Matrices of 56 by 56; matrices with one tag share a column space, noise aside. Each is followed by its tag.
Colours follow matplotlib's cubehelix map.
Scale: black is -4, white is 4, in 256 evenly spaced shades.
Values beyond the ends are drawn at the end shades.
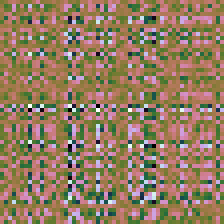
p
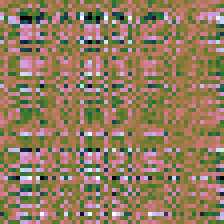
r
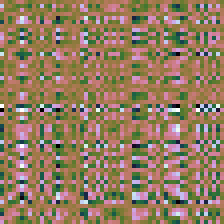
p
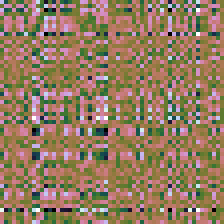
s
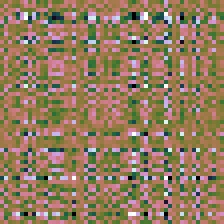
r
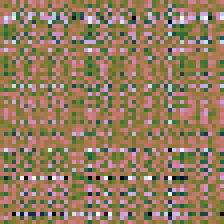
r
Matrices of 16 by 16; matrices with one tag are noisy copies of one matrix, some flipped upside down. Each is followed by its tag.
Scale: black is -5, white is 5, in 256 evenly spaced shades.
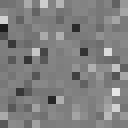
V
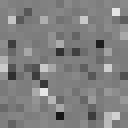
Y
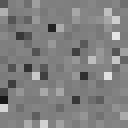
V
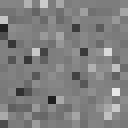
V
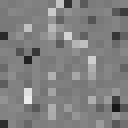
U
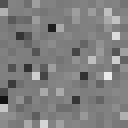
V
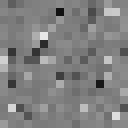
Y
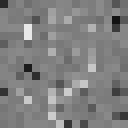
U
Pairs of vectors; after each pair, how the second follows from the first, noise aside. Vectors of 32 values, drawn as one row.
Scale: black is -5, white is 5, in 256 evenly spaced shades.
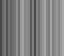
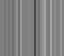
partly zeroed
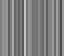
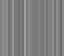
shrunk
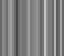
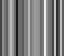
scaled up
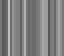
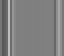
partly zeroed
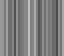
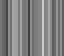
wrapped around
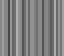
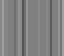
partly zeroed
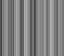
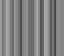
wrapped around
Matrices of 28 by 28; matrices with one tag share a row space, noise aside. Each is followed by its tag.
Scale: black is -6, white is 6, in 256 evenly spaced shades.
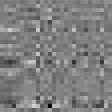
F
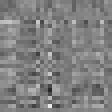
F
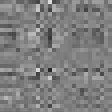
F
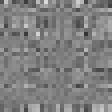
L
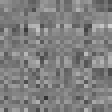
L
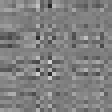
F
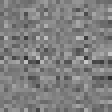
L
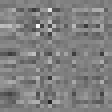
F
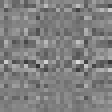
L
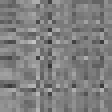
F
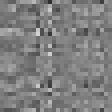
F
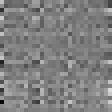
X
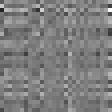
X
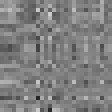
F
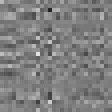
F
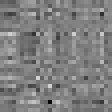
F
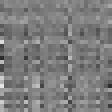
X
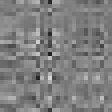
F
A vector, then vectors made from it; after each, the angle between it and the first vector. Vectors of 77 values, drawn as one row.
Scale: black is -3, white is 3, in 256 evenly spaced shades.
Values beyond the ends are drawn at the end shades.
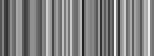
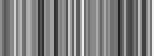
orthogonal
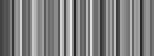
partly aligned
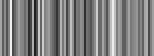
orthogonal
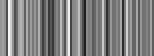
orthogonal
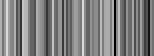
nearly opposite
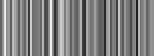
orthogonal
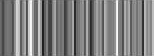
orthogonal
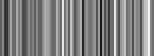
nearly parallel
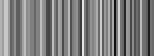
nearly opposite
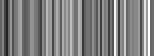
nearly parallel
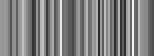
partly opposed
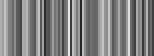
partly opposed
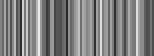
partly opposed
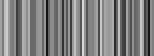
nearly opposite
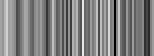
nearly opposite
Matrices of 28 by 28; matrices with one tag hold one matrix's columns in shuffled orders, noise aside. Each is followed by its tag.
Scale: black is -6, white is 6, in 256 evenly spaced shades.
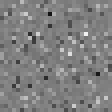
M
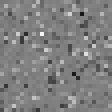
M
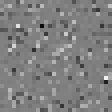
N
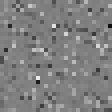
N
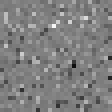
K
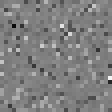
N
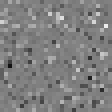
K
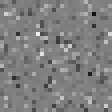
M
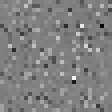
N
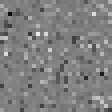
M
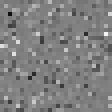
M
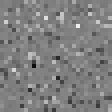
K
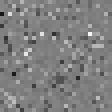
M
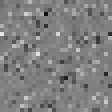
M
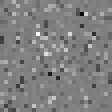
M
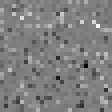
K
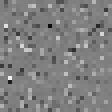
N
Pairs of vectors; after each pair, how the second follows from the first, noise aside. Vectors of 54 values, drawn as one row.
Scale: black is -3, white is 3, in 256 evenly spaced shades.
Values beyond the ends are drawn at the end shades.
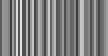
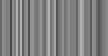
shrunk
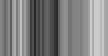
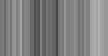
shrunk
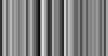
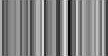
reversed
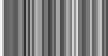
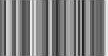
reversed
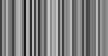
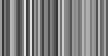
negated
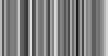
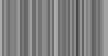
shrunk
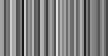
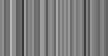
shrunk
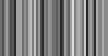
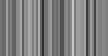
shrunk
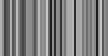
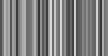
negated
